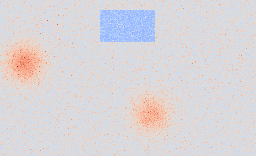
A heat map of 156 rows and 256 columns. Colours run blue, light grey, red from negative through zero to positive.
The top middle is the ninth with the lowest average. There are no regular stripes. An odd patch, lower than its surroundings, sits in the top middle. There are two bumps. The distribution is heavy-tailed on both sides.
